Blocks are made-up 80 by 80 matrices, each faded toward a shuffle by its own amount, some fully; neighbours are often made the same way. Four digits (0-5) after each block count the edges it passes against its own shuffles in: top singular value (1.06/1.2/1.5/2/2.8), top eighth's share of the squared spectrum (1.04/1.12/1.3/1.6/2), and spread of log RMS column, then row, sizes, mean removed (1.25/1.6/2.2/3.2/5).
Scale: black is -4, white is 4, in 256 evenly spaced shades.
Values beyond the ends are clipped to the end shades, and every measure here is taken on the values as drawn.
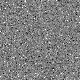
1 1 0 0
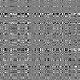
5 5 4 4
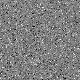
1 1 0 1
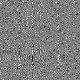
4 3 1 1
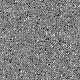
0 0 0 0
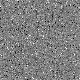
0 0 1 0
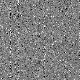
2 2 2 0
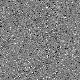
1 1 1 0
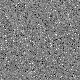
1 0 0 0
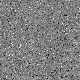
0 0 0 0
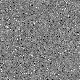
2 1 0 0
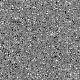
3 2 1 1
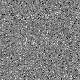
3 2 1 0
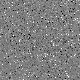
0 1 0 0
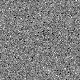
3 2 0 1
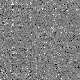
3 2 1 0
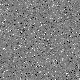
0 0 0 0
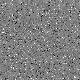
0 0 0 0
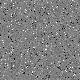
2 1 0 0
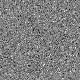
2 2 0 0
